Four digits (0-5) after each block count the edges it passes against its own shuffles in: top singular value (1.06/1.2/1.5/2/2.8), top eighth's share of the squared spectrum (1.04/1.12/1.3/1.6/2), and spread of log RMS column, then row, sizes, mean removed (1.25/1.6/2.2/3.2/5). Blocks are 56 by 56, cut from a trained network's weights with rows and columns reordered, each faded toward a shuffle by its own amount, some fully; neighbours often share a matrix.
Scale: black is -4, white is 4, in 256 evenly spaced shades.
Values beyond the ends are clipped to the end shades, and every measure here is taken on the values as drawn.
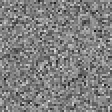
0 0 0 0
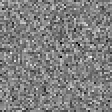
2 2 0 0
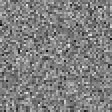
2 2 0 0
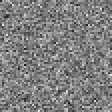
2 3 1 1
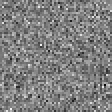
3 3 1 1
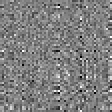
4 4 3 2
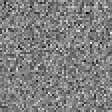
3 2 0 1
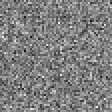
1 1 0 0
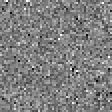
2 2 1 0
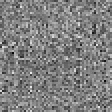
3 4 2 2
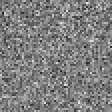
0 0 0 0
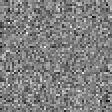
3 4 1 2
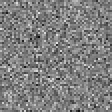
3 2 0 1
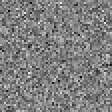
1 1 0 0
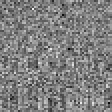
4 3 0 1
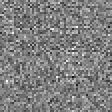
4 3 1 2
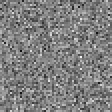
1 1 0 0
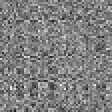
4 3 1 2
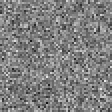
3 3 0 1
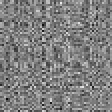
4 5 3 2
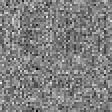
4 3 2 0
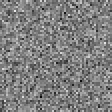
2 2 0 0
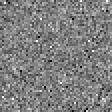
0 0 0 0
